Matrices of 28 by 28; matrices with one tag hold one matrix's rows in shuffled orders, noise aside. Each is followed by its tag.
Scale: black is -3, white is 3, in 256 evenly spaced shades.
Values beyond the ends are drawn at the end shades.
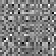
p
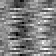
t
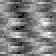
t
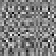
p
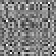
p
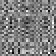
p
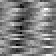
t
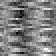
t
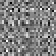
p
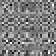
p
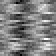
t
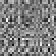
p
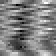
t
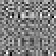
p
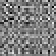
p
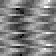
t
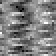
t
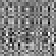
p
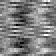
t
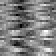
t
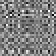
p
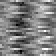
t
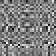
p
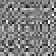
p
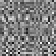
p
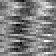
t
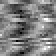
t
